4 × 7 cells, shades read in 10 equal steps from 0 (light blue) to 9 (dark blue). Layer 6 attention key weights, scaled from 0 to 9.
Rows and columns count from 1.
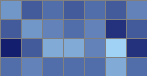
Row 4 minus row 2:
-1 1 1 0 1 -6 -1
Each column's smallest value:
3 3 2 2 4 0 4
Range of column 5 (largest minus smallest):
1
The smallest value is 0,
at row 3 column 6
